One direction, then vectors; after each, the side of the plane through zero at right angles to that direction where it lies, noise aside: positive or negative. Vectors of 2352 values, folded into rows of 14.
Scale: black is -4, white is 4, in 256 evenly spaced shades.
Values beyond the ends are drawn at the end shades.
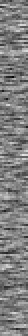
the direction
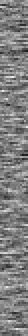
negative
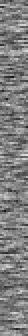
positive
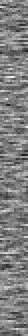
negative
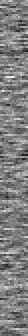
negative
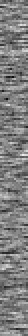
positive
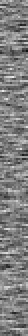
negative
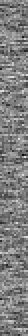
negative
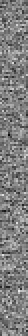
positive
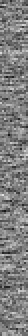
positive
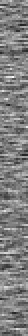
negative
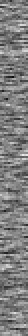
positive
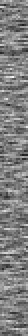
negative
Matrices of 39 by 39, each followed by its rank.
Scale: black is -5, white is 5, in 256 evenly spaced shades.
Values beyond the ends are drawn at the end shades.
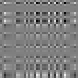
one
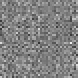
five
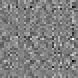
five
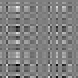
one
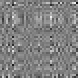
three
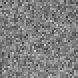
full rank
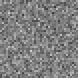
full rank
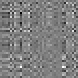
three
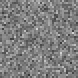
full rank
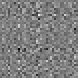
five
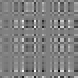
one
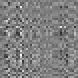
three
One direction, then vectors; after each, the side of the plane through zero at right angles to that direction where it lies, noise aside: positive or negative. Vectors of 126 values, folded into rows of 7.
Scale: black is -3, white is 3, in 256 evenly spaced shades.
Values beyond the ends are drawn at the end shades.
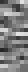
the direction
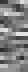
positive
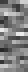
positive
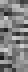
negative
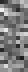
positive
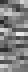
positive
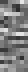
positive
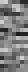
negative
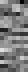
negative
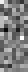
negative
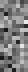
negative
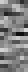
negative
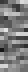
positive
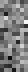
negative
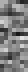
negative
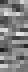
positive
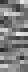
positive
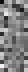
positive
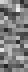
negative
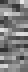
positive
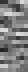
positive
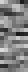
negative
